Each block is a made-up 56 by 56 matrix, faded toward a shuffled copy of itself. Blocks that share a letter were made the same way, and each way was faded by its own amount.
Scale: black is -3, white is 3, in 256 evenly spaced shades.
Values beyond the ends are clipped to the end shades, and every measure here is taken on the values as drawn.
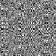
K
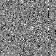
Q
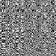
K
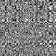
K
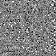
Q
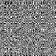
K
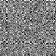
K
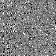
Q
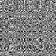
K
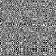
K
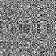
K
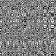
K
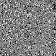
Q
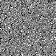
Q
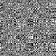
K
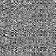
K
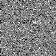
Q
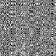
K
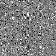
Q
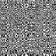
K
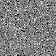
Q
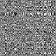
K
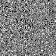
Q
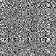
K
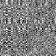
K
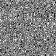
Q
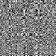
K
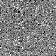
Q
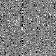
Q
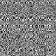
K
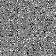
Q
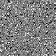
Q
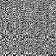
K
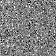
Q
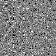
Q
